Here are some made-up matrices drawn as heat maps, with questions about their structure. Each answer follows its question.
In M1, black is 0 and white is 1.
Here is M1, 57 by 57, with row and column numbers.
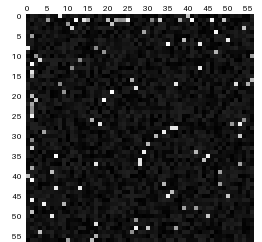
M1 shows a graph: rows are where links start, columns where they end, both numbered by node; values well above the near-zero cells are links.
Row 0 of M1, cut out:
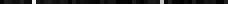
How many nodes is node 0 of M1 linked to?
2
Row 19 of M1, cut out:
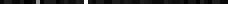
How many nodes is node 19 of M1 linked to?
2
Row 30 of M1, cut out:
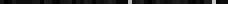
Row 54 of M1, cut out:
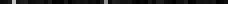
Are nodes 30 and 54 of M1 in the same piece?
no
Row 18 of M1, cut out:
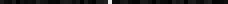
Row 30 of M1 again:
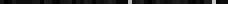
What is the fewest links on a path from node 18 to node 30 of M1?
3
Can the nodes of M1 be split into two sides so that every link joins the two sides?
no
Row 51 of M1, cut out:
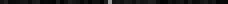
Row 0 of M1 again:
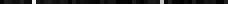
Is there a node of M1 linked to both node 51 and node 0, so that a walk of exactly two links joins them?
no
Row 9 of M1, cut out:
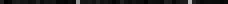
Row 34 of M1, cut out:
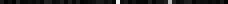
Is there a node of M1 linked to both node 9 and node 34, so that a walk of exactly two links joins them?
no
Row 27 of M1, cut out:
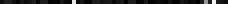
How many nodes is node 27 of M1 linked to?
3
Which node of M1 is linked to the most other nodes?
node 1
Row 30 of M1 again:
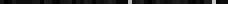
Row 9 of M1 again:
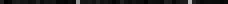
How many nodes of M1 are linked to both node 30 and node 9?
0
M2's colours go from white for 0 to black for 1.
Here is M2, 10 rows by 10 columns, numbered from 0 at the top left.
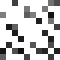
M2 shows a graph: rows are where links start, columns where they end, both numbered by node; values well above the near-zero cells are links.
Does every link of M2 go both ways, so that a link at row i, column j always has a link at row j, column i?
yes
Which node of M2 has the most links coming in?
node 8
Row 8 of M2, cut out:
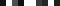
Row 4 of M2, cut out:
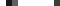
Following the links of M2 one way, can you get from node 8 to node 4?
yes
